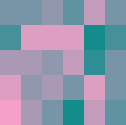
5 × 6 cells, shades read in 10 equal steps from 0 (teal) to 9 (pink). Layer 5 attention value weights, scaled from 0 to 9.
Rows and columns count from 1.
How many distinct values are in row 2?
3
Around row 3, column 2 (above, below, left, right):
8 5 6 5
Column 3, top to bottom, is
5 8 5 6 4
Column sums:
29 29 28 22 23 17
